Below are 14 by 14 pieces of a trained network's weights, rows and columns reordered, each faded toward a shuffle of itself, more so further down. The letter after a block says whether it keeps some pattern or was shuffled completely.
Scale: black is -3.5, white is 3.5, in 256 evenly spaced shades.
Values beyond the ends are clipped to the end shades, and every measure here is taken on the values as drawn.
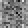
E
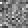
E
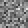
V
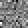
E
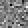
V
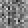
E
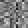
E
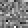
V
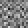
E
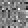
E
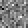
V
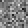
V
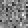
V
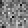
V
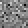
V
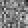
E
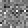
E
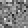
V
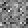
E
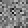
E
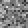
V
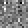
E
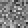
V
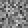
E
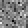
V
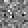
V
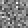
V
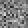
E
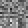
E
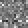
E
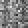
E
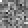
V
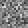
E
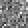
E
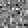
V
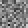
E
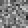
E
